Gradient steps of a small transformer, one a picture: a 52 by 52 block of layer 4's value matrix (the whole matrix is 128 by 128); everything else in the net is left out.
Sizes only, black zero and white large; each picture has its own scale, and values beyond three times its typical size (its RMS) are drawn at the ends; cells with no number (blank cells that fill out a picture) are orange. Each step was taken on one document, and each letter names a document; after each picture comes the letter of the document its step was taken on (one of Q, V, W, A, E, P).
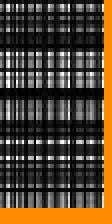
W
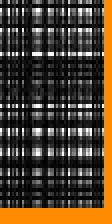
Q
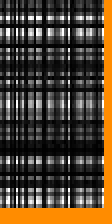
W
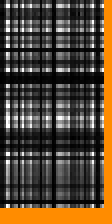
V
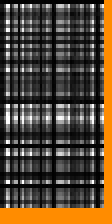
V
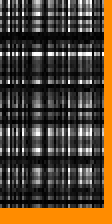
Q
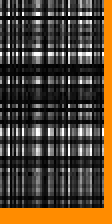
Q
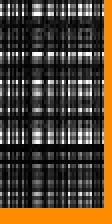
Q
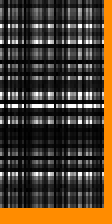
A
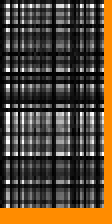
V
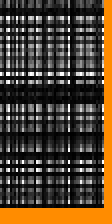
W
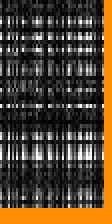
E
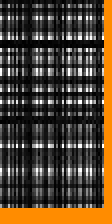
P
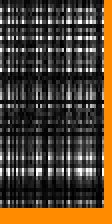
E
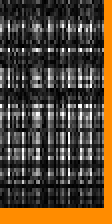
Q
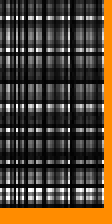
W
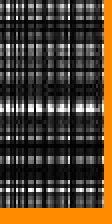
W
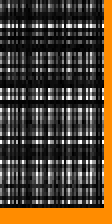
P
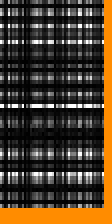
A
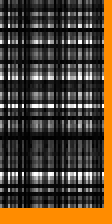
A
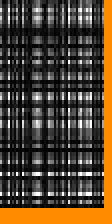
Q
